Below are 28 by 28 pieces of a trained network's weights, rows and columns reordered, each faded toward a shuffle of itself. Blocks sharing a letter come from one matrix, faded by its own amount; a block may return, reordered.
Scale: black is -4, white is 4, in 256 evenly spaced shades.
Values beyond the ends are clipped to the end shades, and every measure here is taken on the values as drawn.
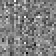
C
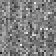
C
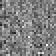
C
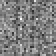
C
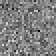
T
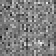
C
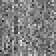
C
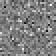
T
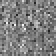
C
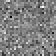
T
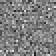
T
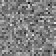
T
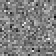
T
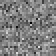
T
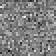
T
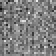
C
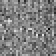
C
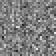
C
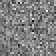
T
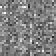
C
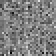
C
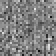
C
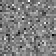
T
